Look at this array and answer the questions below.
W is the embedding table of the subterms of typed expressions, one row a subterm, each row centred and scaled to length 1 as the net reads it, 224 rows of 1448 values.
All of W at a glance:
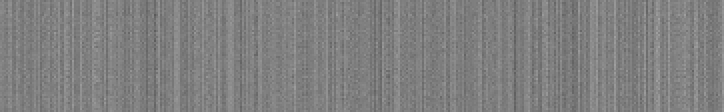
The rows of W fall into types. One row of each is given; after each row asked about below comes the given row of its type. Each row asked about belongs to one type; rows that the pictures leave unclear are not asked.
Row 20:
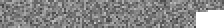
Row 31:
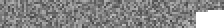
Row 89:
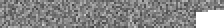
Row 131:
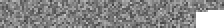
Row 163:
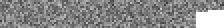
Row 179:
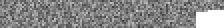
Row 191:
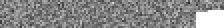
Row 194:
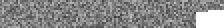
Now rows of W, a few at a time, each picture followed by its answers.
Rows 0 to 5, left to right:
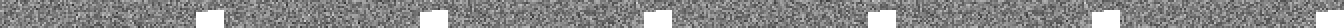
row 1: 20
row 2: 31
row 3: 194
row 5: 163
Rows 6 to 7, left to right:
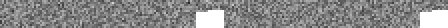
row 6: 191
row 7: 31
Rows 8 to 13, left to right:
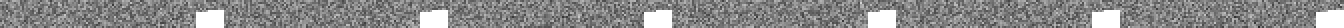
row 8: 131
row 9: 31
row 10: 194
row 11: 31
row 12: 131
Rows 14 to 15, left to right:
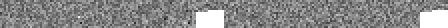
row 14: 31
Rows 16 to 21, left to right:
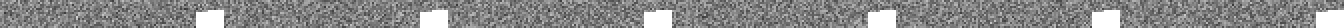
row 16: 131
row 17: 89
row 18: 163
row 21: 131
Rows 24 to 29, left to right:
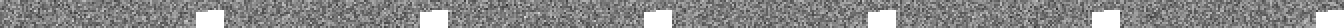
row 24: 131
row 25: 131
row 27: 191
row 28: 31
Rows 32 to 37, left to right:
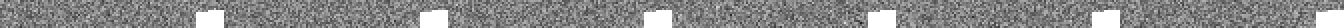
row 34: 31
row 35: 163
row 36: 191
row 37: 131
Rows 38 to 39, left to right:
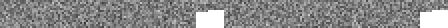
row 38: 194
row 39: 89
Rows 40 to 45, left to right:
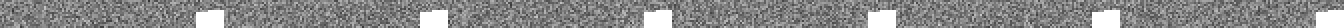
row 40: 20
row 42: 191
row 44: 89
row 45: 31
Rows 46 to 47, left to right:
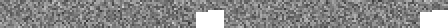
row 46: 194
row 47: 194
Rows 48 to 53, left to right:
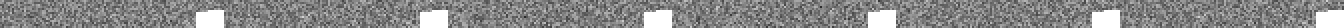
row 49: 31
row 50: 191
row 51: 131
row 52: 191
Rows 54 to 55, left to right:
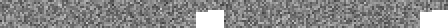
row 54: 163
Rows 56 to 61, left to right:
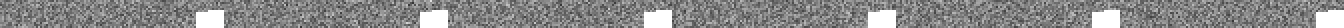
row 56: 163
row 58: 163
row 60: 89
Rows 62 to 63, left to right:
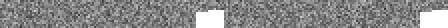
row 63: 31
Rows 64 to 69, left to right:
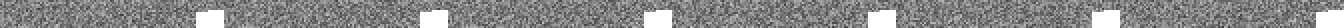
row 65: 163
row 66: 163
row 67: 131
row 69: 89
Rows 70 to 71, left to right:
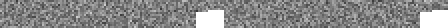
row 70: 89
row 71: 194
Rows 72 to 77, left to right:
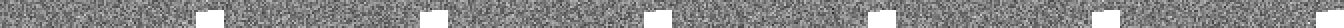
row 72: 31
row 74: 131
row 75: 179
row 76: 31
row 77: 89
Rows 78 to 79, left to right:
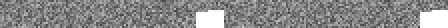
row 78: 163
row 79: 20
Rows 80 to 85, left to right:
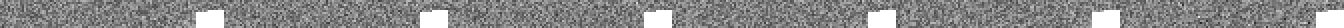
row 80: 31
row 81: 194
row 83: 191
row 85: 131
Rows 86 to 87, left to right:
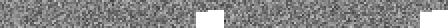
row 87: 163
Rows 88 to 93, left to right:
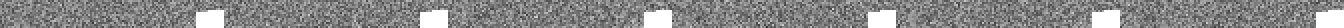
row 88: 20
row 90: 191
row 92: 191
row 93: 89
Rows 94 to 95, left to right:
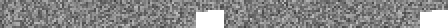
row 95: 131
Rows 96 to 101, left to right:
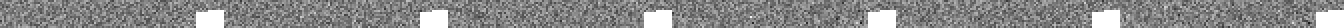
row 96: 163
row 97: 89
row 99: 31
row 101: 163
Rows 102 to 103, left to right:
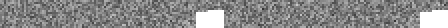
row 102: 31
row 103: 163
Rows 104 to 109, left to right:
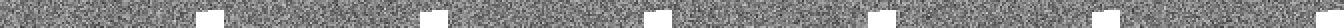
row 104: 131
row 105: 163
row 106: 191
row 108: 191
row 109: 20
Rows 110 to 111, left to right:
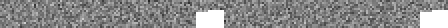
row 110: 179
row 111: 163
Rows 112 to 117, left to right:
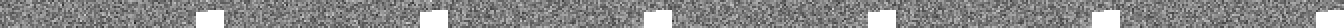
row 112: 20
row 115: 163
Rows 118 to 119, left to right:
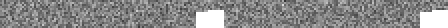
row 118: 179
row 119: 163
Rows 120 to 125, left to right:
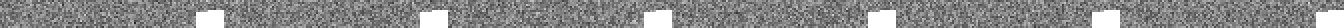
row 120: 20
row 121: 31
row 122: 131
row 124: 179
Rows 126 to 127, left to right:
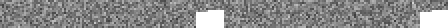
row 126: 20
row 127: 31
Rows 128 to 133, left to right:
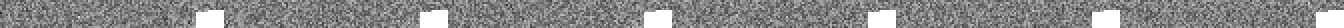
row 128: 179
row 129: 191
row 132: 179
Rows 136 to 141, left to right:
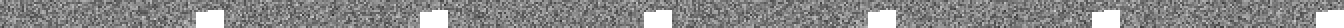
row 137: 163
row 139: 31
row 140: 89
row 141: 131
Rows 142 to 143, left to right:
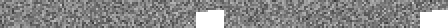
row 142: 20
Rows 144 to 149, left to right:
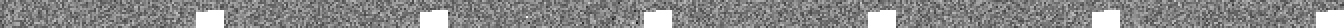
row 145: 191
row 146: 31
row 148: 89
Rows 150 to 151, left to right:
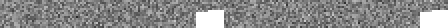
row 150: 191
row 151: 20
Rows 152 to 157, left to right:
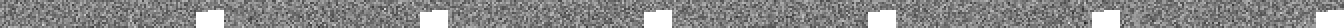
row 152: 89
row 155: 194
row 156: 31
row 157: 191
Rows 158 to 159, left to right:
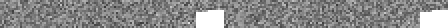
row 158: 131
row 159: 191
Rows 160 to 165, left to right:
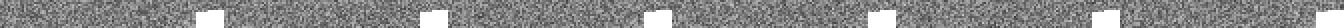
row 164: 89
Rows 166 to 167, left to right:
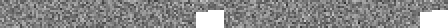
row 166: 194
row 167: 20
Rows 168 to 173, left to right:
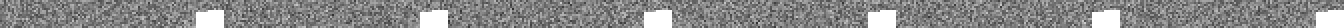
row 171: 194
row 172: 89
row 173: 31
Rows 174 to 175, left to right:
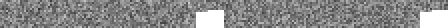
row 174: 131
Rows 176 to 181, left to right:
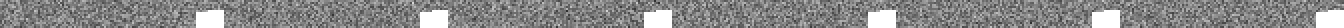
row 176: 131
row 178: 89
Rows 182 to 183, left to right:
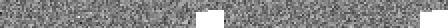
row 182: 131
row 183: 163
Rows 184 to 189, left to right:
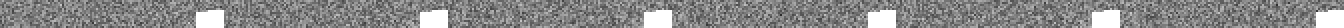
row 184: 20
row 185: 31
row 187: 163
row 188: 31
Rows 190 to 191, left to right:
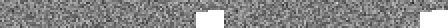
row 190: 194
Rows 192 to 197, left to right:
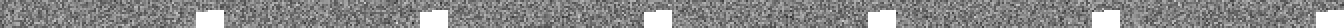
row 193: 163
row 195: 194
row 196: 194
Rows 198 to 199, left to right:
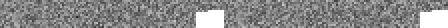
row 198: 191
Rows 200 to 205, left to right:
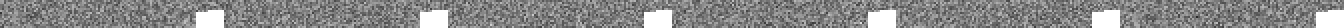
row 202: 89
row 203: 131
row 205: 191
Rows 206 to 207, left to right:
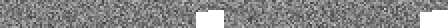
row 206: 194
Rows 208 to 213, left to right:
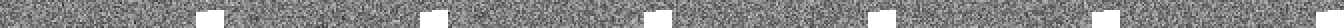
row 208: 20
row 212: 31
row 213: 179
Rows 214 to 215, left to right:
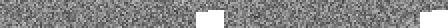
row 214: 194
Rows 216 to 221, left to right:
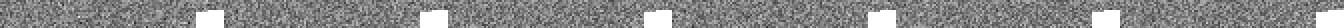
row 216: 131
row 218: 163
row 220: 163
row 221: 89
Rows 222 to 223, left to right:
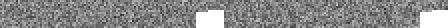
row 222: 194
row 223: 179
